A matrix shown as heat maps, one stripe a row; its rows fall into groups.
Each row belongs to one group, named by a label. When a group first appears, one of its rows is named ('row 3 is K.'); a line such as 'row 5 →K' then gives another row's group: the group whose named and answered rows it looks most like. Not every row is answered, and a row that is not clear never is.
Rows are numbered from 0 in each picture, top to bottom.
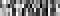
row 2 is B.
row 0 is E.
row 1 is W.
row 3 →B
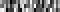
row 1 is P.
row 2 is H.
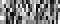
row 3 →P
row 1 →B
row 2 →W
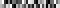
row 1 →B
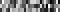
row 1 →B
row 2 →W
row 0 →E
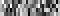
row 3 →P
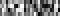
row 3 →P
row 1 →W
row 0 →W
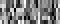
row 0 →H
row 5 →W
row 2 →W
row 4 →E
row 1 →H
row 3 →E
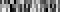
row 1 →E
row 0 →W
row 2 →E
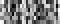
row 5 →H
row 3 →H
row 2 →P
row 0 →H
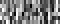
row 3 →B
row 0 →W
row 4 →E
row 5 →E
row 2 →W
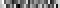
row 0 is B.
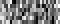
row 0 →B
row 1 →P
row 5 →E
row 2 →E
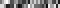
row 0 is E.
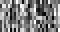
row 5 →P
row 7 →P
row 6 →E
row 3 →P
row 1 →P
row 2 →P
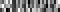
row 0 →B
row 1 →B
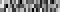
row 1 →H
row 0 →E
